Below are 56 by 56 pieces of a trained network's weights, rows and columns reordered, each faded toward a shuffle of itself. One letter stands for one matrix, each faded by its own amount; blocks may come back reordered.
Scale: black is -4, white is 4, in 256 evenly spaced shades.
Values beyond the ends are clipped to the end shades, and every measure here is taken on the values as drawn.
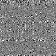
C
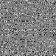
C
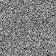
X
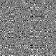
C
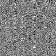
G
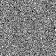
X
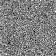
X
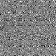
C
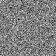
X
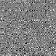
C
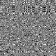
C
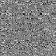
C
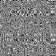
C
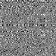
C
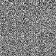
G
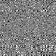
C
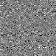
C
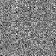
G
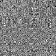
G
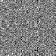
G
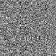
G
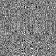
G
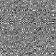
C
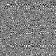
C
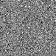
X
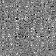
C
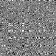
C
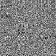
G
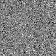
X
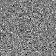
X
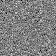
X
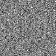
X
